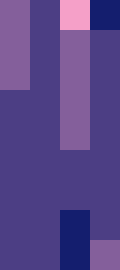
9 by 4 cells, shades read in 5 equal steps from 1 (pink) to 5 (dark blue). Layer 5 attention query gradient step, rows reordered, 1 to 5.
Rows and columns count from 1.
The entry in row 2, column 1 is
3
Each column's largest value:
4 4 5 5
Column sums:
33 36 31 36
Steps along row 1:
up down up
